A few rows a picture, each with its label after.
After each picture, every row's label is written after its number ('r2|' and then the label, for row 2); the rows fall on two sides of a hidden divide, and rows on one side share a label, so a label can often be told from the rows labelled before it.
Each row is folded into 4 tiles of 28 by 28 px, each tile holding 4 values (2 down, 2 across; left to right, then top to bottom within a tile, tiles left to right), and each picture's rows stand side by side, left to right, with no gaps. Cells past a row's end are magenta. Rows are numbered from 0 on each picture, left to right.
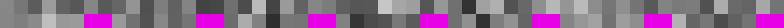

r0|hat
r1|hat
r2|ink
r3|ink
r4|ink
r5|hat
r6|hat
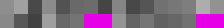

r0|hat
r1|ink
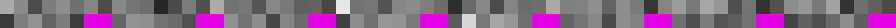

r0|hat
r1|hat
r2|hat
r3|hat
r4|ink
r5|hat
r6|hat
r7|hat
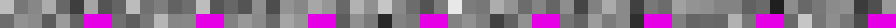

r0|hat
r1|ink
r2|ink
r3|hat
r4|hat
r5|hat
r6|hat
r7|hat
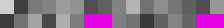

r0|hat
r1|hat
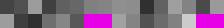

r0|ink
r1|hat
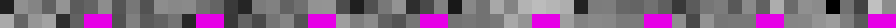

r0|ink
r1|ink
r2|ink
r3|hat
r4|ink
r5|hat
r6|ink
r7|ink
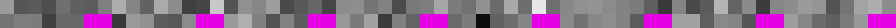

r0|hat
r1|hat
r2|hat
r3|hat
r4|ink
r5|hat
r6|hat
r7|ink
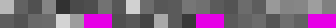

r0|hat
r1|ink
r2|ink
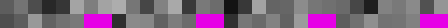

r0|ink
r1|hat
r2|ink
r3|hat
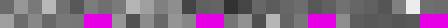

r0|hat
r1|hat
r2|ink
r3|ink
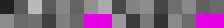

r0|ink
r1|ink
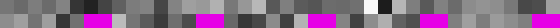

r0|hat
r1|ink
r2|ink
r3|ink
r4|hat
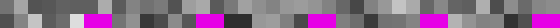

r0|hat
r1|ink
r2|ink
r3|ink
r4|ink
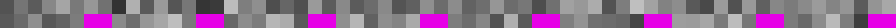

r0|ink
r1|hat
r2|hat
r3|hat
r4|hat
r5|ink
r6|hat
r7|ink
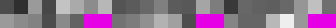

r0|ink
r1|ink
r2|ink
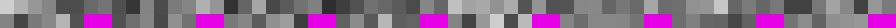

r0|hat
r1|ink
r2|ink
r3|ink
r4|hat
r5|ink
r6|hat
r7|ink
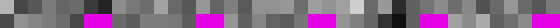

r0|hat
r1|hat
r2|ink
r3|hat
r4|hat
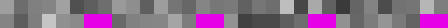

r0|hat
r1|hat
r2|ink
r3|ink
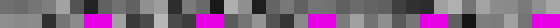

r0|hat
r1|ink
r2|hat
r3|hat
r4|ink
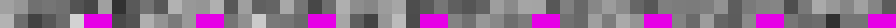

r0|hat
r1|ink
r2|hat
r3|hat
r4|ink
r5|hat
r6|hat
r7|ink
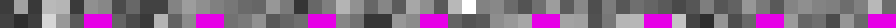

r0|ink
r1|ink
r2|hat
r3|hat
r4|hat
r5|hat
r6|ink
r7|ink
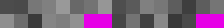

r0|ink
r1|ink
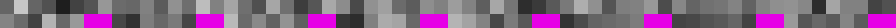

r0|hat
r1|ink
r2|hat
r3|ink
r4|hat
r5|ink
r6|ink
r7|hat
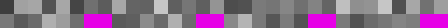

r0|ink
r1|hat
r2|ink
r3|hat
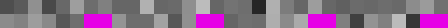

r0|ink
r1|ink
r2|hat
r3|ink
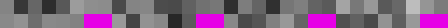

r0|ink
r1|ink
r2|ink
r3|ink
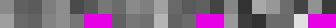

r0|hat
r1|hat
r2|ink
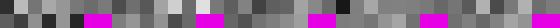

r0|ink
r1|ink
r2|ink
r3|ink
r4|ink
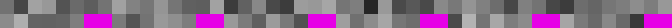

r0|hat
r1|hat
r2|ink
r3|hat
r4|hat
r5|ink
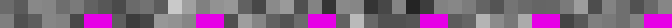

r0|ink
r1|ink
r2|hat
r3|hat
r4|hat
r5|hat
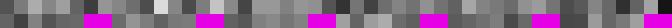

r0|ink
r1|hat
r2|ink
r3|ink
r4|ink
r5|ink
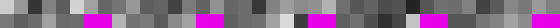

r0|hat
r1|hat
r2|ink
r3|hat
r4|ink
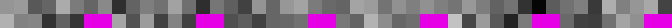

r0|hat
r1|ink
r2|ink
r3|ink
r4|hat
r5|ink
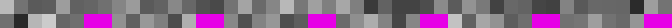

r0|hat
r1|hat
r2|ink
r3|hat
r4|hat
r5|hat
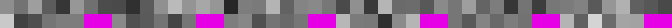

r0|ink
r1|ink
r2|ink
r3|hat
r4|hat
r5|hat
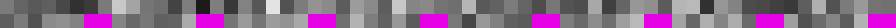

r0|hat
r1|hat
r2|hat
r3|ink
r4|hat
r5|ink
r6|hat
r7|ink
